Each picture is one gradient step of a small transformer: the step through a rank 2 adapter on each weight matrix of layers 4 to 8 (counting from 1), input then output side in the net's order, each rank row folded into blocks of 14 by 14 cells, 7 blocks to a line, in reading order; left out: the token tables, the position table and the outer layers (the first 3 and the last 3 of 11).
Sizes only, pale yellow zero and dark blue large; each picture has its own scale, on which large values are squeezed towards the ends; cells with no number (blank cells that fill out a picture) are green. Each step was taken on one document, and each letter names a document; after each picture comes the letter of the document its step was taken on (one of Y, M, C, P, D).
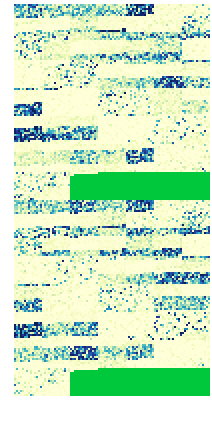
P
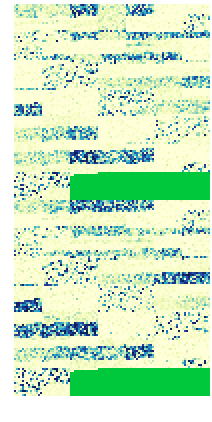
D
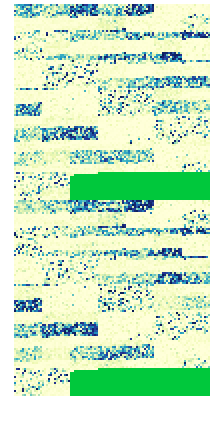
D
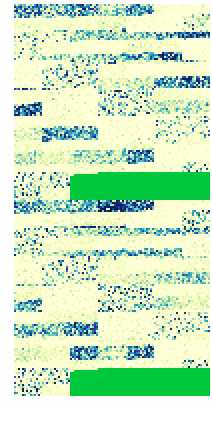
D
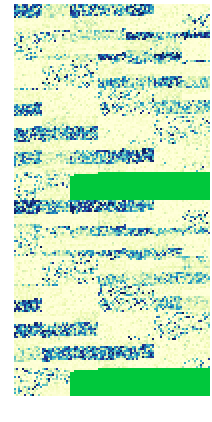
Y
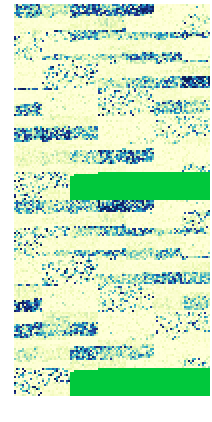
D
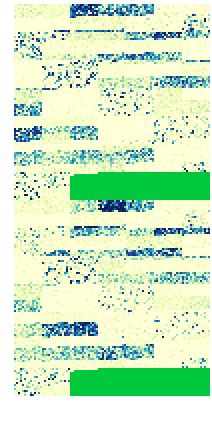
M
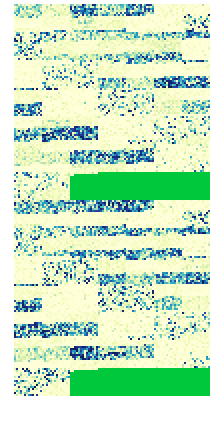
Y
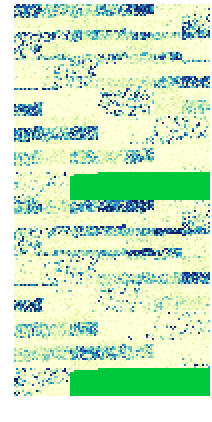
P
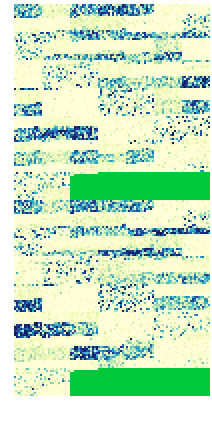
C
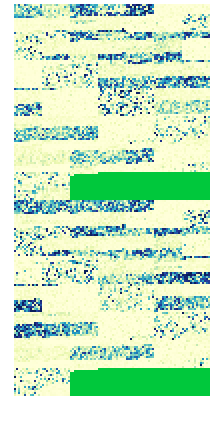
C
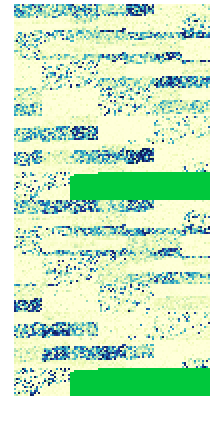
M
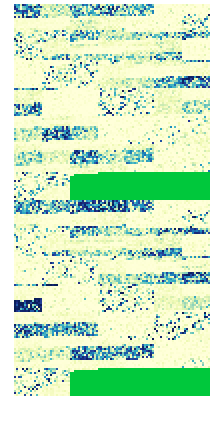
Y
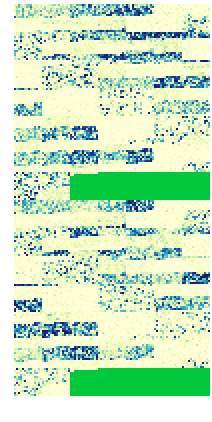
C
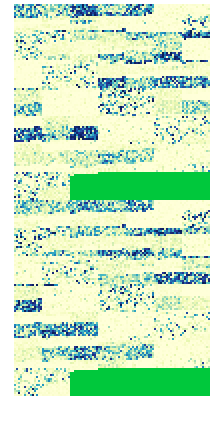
C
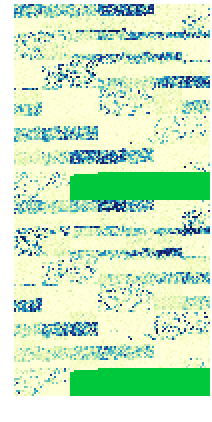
P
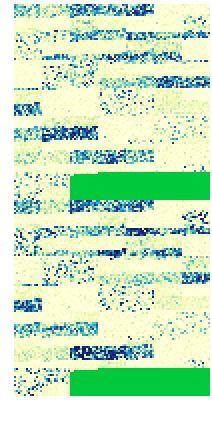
Y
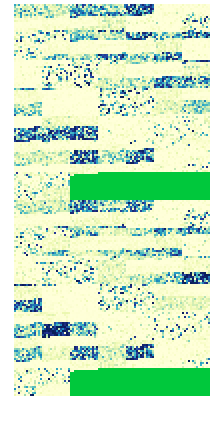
C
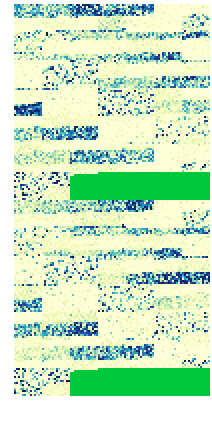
D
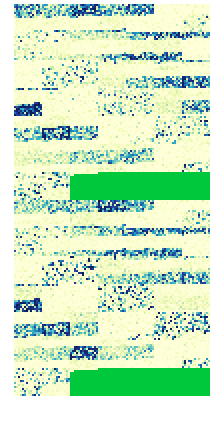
D
